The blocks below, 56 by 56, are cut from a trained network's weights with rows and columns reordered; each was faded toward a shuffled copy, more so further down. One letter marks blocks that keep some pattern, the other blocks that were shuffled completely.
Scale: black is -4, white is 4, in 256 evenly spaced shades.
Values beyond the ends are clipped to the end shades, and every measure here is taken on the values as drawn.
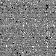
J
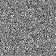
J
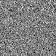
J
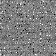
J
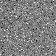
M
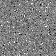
M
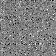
J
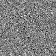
J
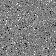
M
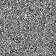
M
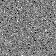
M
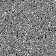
M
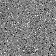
M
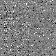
J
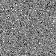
M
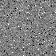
M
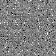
J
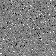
M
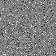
M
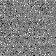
J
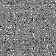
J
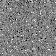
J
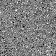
M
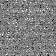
J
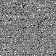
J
